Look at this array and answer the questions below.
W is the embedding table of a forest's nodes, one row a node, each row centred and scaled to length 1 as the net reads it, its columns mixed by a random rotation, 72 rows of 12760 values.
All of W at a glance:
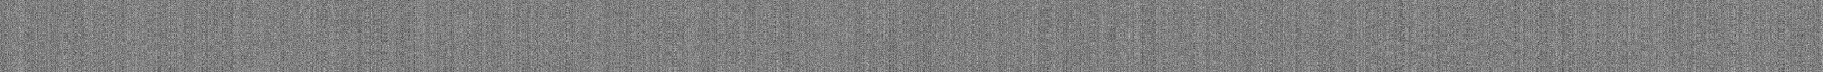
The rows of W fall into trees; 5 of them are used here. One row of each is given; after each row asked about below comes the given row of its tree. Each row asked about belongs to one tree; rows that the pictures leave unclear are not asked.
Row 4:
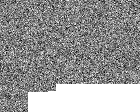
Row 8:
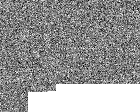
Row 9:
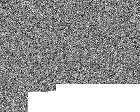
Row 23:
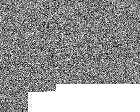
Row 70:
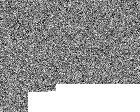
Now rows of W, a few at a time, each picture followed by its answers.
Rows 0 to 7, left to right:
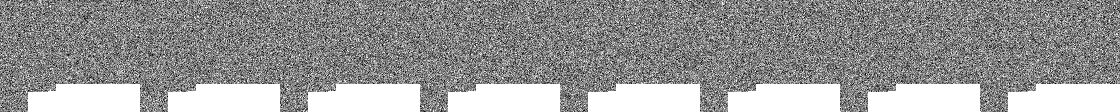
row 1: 9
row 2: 23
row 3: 9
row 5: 9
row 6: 70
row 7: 8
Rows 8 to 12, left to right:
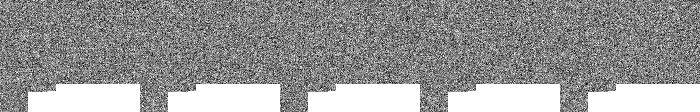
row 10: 23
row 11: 9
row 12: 23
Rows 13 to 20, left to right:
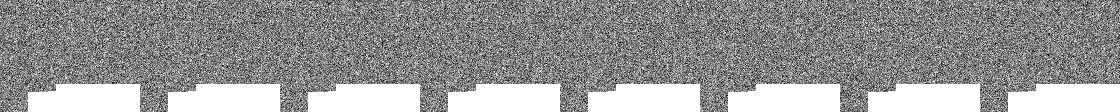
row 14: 9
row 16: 9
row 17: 9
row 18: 70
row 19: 4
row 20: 23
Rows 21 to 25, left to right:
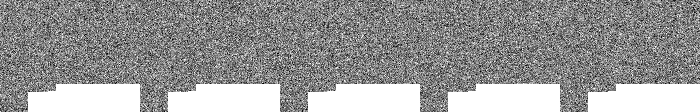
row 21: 23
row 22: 9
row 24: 4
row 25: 8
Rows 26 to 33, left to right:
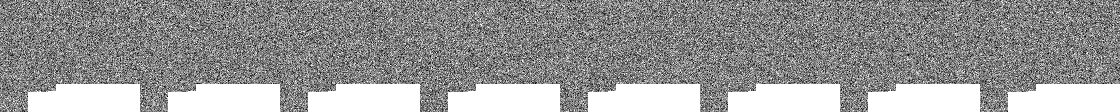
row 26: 9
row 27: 9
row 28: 70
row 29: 23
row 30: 70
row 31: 23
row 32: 23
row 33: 9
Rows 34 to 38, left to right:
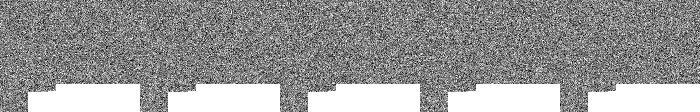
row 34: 70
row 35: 70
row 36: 70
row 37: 9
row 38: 70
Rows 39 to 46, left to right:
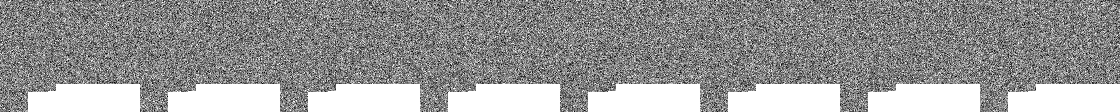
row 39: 23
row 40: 9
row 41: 9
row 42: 8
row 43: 4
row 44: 8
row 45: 70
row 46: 23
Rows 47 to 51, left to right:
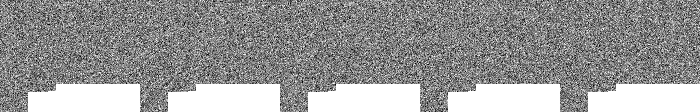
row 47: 70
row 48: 23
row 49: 70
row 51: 4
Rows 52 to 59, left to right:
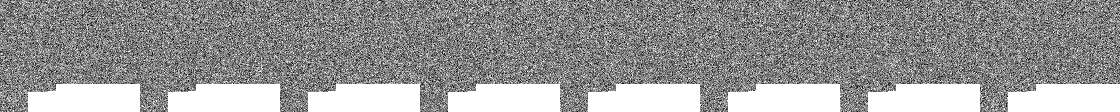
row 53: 9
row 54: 4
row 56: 8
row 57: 23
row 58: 8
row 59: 9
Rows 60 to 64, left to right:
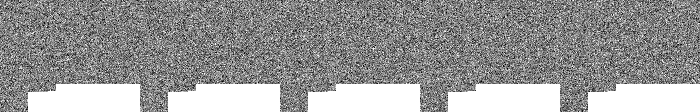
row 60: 23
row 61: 70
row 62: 8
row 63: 8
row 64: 23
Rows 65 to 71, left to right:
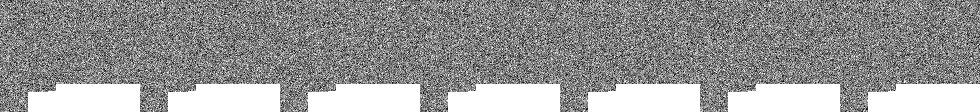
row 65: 70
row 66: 9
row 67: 23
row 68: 23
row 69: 23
